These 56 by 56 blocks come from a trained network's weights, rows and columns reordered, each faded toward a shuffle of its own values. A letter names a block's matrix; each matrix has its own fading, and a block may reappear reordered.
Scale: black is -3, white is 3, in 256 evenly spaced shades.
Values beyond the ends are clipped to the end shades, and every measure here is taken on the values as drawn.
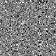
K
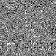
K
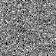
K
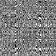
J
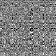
J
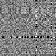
J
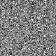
K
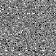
K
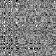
J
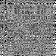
J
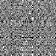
J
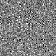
K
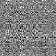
J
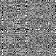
J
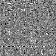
K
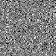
K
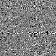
K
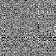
J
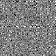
K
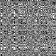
J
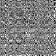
J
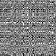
J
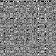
J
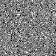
K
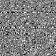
K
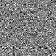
K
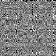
J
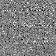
K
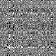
J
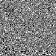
K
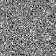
K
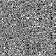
K
